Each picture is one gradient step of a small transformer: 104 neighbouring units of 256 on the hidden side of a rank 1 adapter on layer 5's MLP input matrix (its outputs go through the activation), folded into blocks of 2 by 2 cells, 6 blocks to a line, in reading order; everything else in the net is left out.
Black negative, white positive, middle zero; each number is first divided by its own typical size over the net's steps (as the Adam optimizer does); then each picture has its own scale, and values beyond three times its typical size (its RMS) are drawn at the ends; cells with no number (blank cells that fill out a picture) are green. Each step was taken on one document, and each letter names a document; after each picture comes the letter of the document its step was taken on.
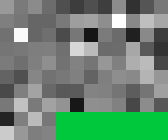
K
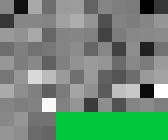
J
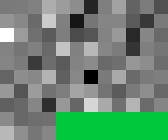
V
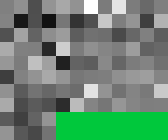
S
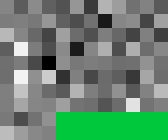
V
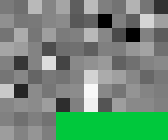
S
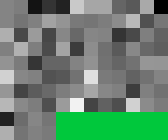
V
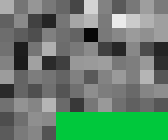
K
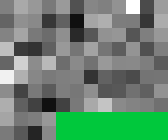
S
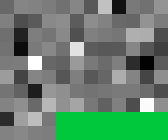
K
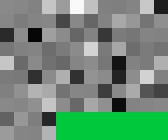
J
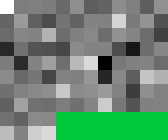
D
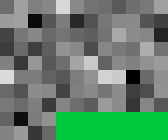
D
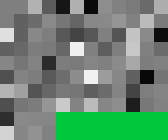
V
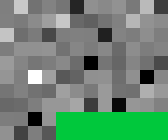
J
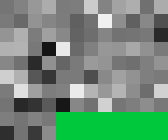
S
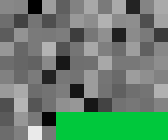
S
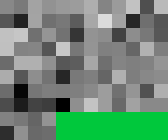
S
